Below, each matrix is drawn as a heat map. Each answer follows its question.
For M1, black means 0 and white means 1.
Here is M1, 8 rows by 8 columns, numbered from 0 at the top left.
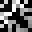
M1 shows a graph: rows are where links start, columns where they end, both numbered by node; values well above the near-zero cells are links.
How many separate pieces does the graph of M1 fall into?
1
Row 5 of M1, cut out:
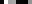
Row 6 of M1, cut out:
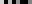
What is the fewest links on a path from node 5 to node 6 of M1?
2
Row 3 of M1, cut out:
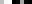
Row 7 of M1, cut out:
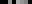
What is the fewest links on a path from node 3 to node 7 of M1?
2
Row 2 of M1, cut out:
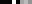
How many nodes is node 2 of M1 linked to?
4
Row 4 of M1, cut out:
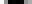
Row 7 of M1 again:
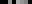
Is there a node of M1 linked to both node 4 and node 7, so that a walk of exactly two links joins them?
yes
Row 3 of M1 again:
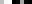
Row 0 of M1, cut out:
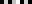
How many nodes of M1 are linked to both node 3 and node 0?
1
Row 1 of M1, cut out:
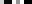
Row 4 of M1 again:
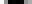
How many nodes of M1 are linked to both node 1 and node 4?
1
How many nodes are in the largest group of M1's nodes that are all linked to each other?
3
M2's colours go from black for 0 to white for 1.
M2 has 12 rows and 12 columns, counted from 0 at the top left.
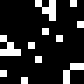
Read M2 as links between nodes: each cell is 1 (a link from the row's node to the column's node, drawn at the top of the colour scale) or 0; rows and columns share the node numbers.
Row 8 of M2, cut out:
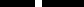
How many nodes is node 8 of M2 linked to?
1
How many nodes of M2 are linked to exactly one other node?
4
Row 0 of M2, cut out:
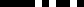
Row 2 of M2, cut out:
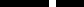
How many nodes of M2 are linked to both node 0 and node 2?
1
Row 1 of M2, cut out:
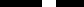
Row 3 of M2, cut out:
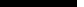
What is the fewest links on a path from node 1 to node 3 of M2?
6
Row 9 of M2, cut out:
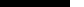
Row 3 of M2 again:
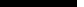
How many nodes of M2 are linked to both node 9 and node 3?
1
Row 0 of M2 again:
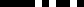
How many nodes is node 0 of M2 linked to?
3
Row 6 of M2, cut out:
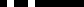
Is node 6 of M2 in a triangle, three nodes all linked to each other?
no
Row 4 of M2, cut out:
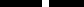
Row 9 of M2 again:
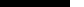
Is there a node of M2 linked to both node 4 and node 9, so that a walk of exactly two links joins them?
no
